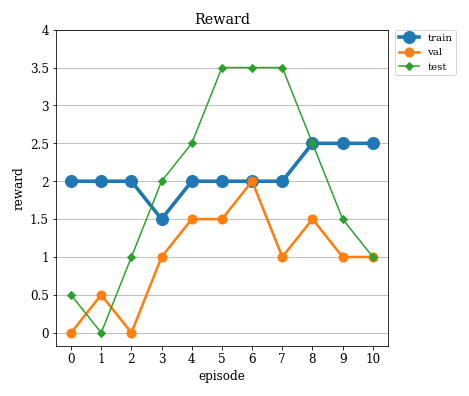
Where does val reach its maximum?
6
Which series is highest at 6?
test
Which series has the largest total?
train
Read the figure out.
Title: Reward
x-axis: episode, ticks 0 1 2 3 4 5 6 7 8 9 10
y-axis: reward, ticks 0 0.5 1 1.5 2 2.5 3 3.5 4
Legend: train, val, test
Values:
train: 2 2 2 1.5 2 2 2 2 2.5 2.5 2.5
val: 0 0.5 0 1 1.5 1.5 2 1 1.5 1 1
test: 0.5 0 1 2 2.5 3.5 3.5 3.5 2.5 1.5 1
